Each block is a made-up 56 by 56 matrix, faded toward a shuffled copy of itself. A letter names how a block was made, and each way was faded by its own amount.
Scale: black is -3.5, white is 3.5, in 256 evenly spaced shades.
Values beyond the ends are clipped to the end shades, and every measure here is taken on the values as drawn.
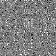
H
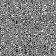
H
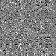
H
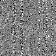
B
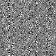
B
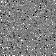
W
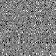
H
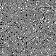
W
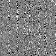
B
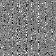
B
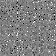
W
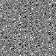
B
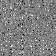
W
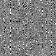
B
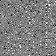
W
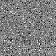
H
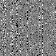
B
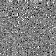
H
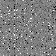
W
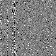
B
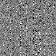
B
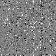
W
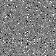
W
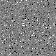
W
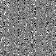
B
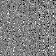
B
